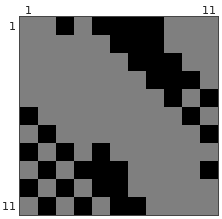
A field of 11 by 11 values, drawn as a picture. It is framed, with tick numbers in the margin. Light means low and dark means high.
The centre is the smoothest part. No overall slope runs across the table. The bottom left is the roughest part. Neither half mirrors the other. The grain runs diagonally down to the right.
